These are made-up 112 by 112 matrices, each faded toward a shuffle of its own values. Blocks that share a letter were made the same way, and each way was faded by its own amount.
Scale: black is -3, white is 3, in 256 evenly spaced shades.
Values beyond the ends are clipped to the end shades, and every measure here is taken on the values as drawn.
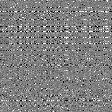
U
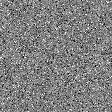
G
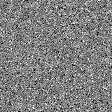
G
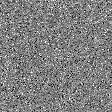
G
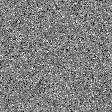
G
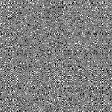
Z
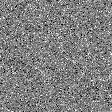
G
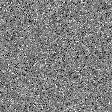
G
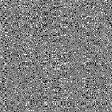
Z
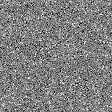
G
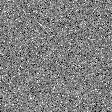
G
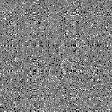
Z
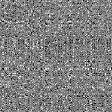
Z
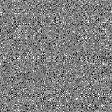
Z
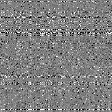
U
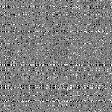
U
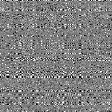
U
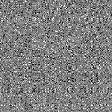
Z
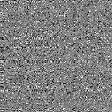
Z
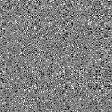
Z
